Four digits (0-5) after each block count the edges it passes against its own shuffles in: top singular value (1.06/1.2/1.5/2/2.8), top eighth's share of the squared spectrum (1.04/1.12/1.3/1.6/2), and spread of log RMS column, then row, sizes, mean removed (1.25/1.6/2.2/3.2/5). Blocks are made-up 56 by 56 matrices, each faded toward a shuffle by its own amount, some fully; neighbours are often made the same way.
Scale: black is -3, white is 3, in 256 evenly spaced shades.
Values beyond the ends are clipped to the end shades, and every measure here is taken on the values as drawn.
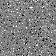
0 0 0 0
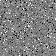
0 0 0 0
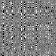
4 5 3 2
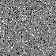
0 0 0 0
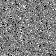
0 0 0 0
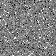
0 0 0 0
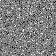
0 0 0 0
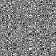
4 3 2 2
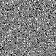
2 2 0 0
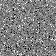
0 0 0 0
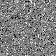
2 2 0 0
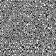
3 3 0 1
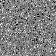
1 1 0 0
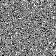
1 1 0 0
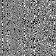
2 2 3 0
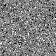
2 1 0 0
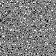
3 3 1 1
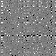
4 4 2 2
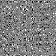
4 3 1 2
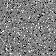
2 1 0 0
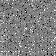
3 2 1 0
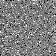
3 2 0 0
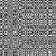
5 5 4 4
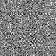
3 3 1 1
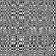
5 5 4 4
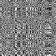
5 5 3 3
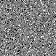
2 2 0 0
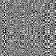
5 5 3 3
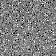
3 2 0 0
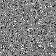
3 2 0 1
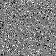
2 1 0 0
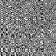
4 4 2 2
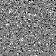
3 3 1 1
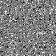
3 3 1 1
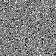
3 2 0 0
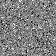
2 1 0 0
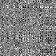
4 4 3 2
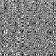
4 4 2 2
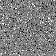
2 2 0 1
